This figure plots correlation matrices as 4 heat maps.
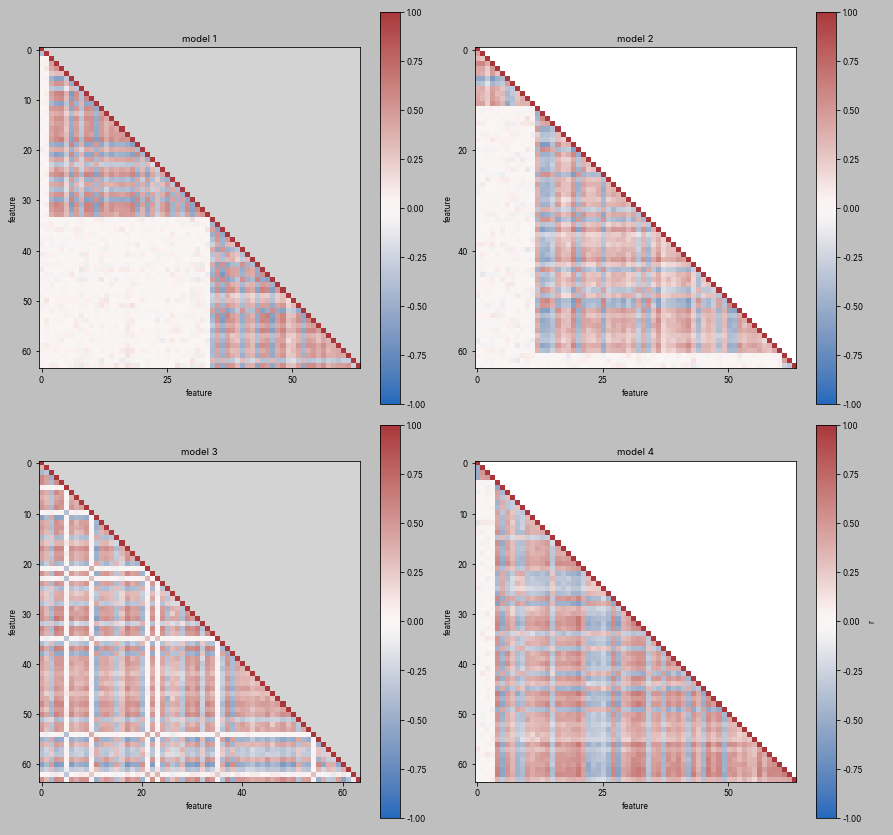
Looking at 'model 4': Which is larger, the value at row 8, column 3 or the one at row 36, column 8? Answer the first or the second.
the first
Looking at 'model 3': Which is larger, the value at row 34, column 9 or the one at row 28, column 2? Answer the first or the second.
the first
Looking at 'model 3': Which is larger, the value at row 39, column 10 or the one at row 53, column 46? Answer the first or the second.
the second
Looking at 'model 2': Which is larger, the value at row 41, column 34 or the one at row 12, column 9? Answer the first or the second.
the second
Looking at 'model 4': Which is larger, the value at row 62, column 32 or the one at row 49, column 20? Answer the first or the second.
the first
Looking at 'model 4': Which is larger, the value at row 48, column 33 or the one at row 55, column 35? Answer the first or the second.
the first
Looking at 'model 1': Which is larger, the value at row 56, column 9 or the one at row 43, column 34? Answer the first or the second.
the second
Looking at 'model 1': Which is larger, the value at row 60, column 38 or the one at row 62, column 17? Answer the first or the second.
the first
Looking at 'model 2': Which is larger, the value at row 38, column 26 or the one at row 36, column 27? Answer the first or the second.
the second
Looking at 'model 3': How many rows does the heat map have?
64
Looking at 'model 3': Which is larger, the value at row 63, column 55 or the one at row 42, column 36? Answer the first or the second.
the second
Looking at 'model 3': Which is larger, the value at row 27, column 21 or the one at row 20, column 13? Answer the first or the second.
the first
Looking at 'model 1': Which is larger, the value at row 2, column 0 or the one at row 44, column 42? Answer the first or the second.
the second
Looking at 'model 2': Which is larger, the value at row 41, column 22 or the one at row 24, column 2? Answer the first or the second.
the first
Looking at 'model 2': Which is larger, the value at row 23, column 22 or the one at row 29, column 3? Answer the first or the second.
the first
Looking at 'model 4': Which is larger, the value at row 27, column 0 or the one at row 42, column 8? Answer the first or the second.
the second
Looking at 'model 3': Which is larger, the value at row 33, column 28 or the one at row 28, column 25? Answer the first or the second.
the second
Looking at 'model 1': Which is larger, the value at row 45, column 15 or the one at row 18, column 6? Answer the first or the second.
the first
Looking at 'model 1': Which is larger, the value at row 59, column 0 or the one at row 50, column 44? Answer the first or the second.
the second
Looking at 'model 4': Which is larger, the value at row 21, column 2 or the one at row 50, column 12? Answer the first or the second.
the second
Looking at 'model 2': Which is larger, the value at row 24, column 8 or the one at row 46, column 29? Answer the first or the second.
the second
